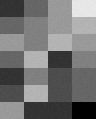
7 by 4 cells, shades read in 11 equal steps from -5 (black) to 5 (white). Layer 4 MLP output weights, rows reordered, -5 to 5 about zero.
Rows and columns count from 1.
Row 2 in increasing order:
-1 0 1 2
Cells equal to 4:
1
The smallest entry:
-5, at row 7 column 4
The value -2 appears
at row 5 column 3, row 6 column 1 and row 6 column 3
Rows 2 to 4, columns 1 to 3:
-1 0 1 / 1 0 2 / -1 2 -3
